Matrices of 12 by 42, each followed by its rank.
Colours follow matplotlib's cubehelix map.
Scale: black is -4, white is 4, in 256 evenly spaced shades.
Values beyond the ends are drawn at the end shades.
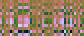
two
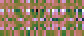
two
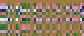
two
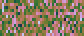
full rank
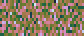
full rank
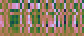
two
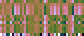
two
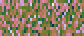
full rank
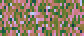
full rank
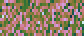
full rank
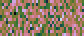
full rank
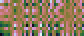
two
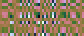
two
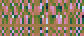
two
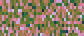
full rank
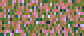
full rank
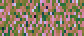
full rank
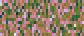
full rank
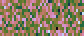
full rank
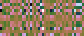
two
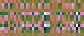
two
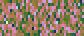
full rank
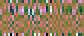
two
